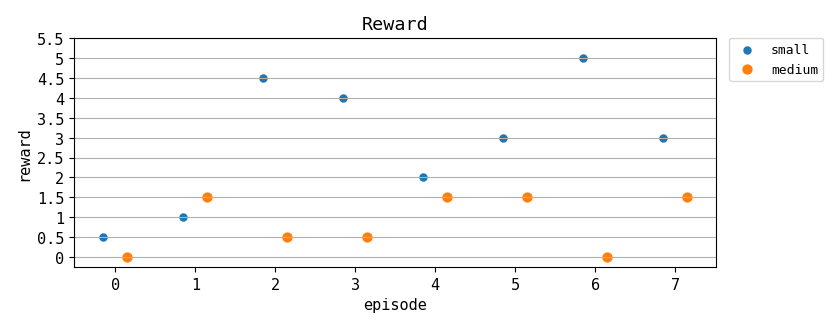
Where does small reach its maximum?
6
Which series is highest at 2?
small
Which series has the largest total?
small
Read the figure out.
Title: Reward
x-axis: episode, ticks 0 1 2 3 4 5 6 7
y-axis: reward, ticks 0 0.5 1 1.5 2 2.5 3 3.5 4 4.5 5 5.5
Legend: small, medium
Values:
small: 0.5 1 4.5 4 2 3 5 3
medium: 0 1.5 0.5 0.5 1.5 1.5 0 1.5
